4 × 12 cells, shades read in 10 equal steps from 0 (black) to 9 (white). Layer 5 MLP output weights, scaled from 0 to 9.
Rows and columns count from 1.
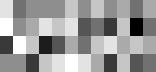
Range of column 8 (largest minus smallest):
3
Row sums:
67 63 66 66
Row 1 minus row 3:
6 -5 -2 4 2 1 1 0 -3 0 -3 0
